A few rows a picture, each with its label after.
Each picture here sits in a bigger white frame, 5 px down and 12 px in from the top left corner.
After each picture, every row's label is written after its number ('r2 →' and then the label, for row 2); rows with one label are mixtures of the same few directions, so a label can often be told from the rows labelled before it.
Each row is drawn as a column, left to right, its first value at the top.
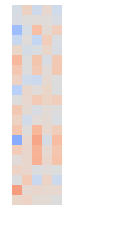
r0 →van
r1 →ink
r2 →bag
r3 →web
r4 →bag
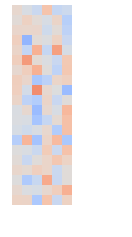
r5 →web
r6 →web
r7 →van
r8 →ink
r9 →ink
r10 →van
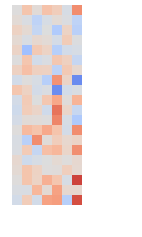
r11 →van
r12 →ink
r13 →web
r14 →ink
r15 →van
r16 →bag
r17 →ink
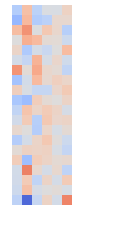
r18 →van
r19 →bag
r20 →bag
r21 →van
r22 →ink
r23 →bag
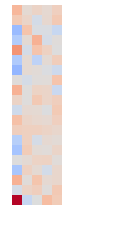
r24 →bag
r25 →bag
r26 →web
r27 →bag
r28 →van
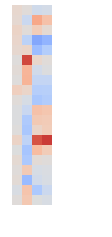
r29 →van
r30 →web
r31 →web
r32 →web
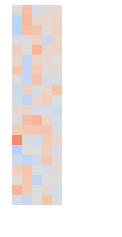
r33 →web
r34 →bag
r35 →ink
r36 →bag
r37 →van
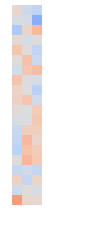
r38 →bag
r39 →bag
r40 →van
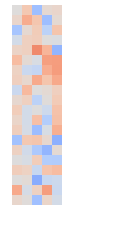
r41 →van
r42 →van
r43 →ink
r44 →web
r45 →ink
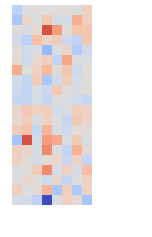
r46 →van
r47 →web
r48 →bag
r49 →bag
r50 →van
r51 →web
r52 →web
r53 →bag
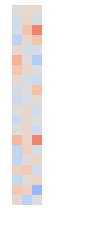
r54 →web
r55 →bag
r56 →van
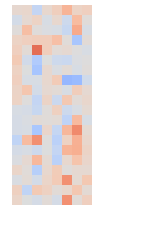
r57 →web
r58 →van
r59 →ink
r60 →web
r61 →bag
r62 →ink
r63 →bag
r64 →ink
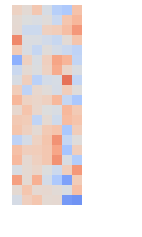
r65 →web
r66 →van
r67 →ink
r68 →bag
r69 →bag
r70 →ink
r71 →bag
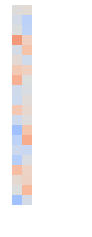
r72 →bag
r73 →web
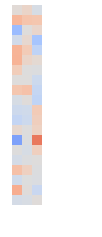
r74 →van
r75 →van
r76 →web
